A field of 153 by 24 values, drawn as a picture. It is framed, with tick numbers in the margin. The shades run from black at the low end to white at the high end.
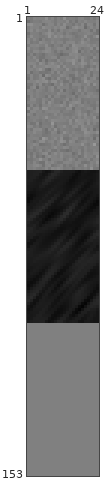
It is made of 3 by 1 panels. Panel 1,1: middling, fine-grained, faint in contrast. Panel 2,1: very low, slanting up to the right, faint in contrast. Panel 3,1: middling, flat.
